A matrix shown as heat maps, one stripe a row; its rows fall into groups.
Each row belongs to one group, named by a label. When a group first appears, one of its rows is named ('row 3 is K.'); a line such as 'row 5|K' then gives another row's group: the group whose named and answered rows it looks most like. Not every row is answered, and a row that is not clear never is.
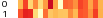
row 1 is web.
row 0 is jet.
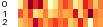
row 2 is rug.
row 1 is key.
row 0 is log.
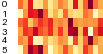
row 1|log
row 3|rug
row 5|log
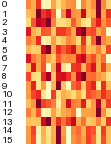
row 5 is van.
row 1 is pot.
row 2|log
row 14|jet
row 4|key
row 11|pot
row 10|web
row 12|key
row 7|jet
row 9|jet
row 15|jet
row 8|van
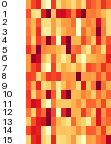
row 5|pot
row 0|web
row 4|pot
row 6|web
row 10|pot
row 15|web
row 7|web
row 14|web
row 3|key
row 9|key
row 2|key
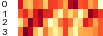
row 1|log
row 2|log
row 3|web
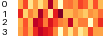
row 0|jet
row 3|log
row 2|rug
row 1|pot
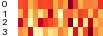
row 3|key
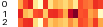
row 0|web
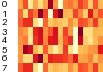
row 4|rug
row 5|web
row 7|web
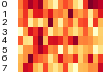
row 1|rug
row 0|log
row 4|van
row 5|log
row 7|web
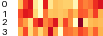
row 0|web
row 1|web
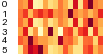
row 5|log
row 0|key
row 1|rug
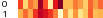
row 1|log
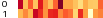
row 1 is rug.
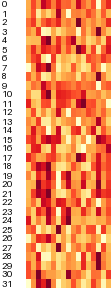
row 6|web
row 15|log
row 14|jet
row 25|jet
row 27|jet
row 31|log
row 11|van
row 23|pot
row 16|web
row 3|key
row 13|key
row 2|rug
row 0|rug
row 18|log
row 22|rug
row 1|jet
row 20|pot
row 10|van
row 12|jet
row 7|log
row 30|pot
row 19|pot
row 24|pot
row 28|key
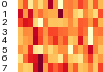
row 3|rug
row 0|jet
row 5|key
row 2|web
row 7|van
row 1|pot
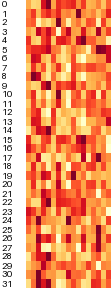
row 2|jet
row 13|web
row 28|log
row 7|jet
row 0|van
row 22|van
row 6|web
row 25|key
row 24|pot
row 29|rug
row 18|jet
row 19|van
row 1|rug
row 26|pot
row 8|web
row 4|van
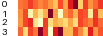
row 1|jet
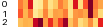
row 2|van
